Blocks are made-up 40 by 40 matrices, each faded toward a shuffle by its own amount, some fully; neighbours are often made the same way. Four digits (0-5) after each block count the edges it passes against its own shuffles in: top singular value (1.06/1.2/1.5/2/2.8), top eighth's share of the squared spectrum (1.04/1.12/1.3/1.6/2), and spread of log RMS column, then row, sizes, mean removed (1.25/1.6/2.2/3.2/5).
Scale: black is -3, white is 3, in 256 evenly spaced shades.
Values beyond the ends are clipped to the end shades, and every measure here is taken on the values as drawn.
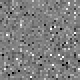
1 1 1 0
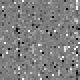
2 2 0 0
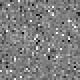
0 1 1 0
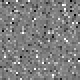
0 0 0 0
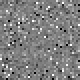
0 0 0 0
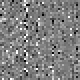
2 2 3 0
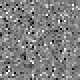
1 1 1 0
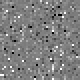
1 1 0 0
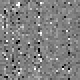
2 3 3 0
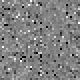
1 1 1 0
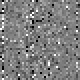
2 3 2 0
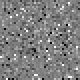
0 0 0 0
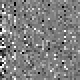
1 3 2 0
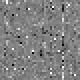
2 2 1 0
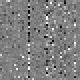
2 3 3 0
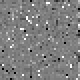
1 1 1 0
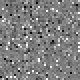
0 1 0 0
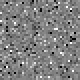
0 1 0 0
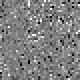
1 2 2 0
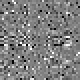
4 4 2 2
